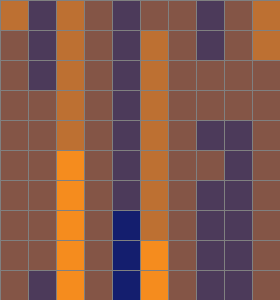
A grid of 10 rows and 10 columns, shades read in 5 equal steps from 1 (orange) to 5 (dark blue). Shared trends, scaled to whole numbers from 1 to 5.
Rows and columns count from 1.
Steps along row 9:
same down up up down up up same down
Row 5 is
3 3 2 3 4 2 3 4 4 3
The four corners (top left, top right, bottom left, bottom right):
2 2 3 3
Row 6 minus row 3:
0 -1 -1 0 0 0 0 0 1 0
